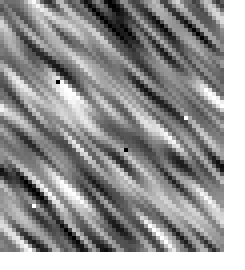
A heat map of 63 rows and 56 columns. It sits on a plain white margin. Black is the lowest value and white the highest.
Slope: none. Ninth with the lowest average: top middle. Odd rows or columns: none. Lone odd cells: 4, 2 higher and 2 lower than their neighbours. Grain: diagonal, down to the right. Average level on the scale: 50%. Histogram: bell-shaped.
